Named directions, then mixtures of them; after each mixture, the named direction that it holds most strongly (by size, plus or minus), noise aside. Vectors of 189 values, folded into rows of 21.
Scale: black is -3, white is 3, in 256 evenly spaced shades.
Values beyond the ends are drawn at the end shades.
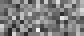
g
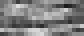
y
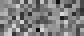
g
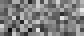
g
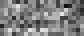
g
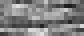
y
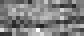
y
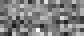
g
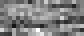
y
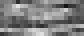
y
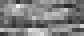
y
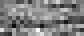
y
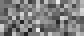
g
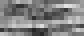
y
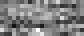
y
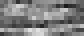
y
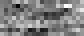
y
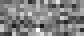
g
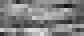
y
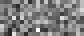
g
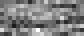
y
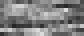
y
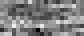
y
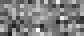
g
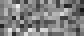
g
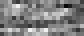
y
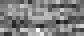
y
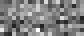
g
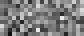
g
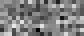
g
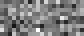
g
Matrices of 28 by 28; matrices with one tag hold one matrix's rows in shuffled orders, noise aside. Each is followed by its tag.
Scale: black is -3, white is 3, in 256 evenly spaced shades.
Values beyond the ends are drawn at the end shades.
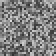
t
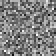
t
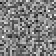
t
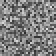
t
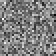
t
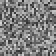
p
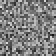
p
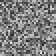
p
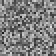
t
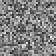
t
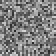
p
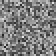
t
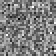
t
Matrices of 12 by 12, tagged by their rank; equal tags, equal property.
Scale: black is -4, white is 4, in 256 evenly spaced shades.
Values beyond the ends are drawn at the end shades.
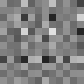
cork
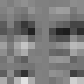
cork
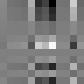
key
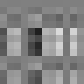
key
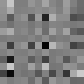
cork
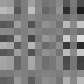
key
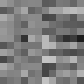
cork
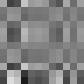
key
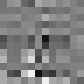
cork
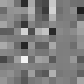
cork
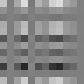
key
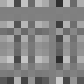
key
